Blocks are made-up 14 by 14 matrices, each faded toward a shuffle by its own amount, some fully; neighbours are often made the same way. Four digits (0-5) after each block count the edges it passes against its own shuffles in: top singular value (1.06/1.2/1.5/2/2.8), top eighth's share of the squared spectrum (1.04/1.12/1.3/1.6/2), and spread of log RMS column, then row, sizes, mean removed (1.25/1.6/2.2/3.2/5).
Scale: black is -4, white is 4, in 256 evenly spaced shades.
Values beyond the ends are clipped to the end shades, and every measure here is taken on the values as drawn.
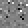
1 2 0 0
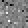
0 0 0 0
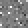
1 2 1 0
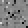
0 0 0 0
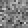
0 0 0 0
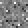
0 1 0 0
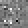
1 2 1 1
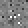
1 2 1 0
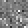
1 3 0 1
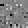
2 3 0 1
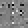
2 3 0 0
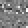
2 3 0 2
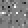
1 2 0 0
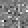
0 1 0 1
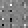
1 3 1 1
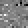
1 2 0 0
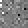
0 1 0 1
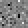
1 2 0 0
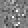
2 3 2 0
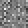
0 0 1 0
